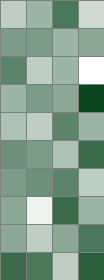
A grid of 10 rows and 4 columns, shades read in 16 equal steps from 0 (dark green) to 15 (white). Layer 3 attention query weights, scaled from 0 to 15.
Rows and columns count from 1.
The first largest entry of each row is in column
4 3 4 1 2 3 4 2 2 3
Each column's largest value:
11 14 11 15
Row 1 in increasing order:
4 9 11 12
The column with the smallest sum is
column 3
